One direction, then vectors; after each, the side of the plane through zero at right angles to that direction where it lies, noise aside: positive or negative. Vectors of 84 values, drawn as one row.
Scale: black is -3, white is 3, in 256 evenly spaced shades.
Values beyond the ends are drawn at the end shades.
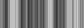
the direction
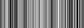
negative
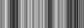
negative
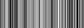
negative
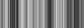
negative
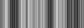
negative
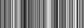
positive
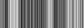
positive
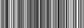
positive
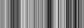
negative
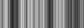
negative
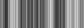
positive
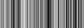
negative
